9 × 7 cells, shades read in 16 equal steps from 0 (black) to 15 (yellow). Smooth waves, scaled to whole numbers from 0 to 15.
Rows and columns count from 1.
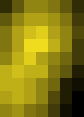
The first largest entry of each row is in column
3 3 4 3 3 2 1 2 2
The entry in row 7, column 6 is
2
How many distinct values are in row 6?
5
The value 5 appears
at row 3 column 7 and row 8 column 5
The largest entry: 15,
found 2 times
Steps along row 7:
same down down down down down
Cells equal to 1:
2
